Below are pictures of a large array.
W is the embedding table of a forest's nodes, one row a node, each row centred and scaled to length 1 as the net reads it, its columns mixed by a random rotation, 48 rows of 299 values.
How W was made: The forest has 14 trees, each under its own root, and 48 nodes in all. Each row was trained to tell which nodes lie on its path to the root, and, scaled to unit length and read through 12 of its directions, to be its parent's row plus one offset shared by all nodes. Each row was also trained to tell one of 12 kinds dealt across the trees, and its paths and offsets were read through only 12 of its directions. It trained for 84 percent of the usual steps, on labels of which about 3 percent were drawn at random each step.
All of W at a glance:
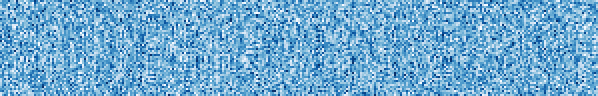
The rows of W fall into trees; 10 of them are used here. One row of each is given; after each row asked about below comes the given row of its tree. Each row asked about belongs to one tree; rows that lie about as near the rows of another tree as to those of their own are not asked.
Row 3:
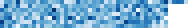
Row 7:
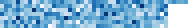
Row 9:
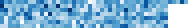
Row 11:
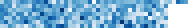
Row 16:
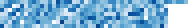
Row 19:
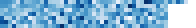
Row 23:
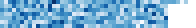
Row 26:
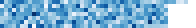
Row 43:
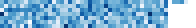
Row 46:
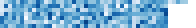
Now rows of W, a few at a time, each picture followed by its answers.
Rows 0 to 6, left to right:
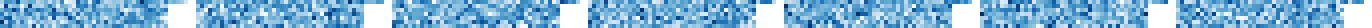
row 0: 43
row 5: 7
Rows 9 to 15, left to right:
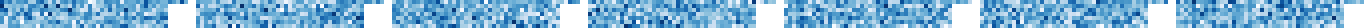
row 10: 46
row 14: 26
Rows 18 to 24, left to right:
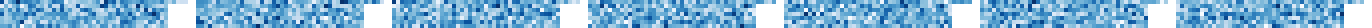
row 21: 23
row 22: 23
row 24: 46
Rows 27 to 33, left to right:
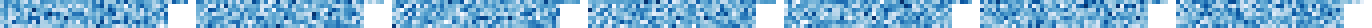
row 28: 43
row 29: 16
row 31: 3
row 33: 43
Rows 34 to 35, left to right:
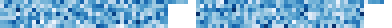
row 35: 7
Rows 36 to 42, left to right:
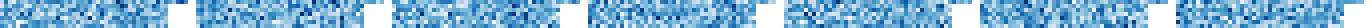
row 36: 3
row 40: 23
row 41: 11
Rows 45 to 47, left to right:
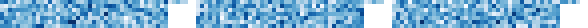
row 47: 46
